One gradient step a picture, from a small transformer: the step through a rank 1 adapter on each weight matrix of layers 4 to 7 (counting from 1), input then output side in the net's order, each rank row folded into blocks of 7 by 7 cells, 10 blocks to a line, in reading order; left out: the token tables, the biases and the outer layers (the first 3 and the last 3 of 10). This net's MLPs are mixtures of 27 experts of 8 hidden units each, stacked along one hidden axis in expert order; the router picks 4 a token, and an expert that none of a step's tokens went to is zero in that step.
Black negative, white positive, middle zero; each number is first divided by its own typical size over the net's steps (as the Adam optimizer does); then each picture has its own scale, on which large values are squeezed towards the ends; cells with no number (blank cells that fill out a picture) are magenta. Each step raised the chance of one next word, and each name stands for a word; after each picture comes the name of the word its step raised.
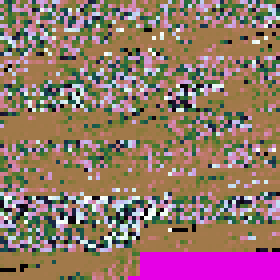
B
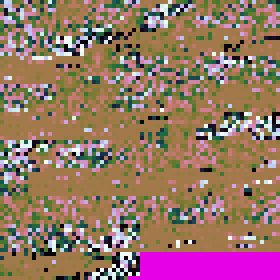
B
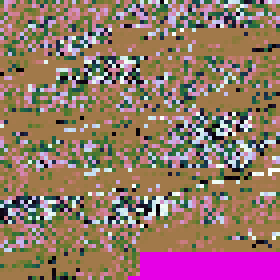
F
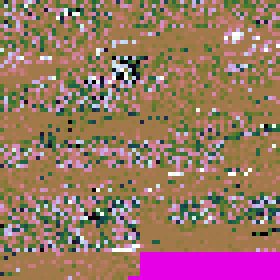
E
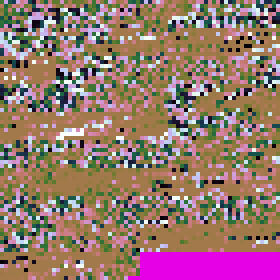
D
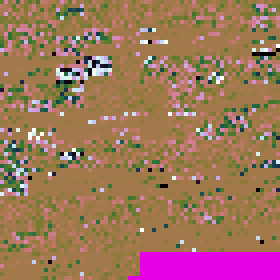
D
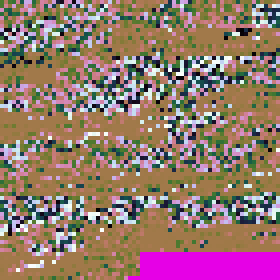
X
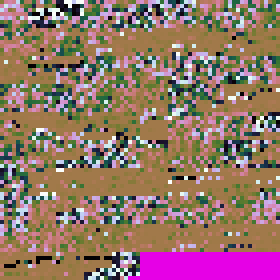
B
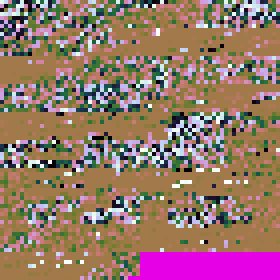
F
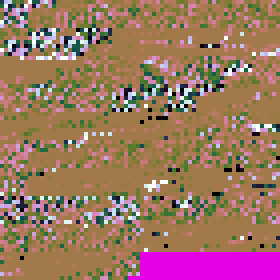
E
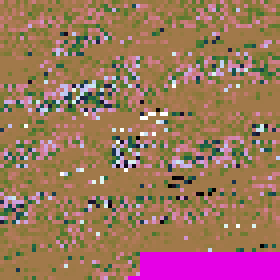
D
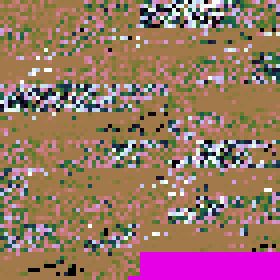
B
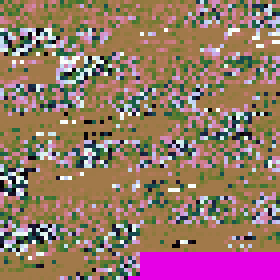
F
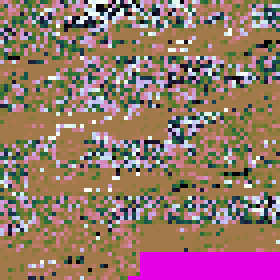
X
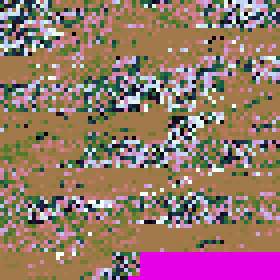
F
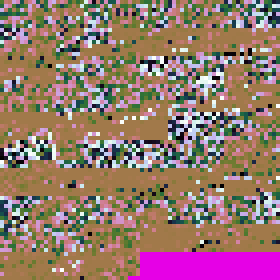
X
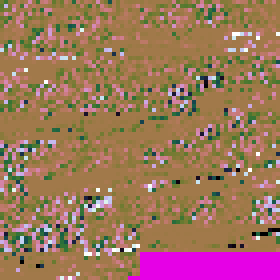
E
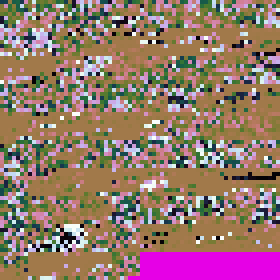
X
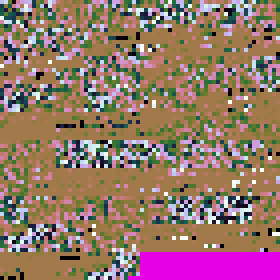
B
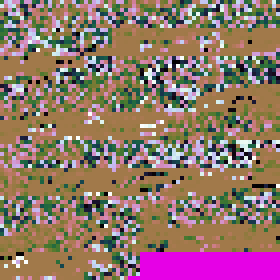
X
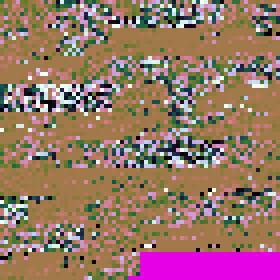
D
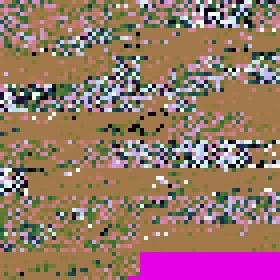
F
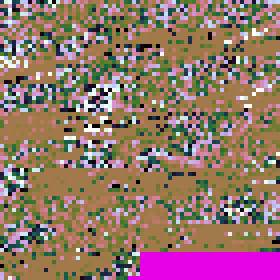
F
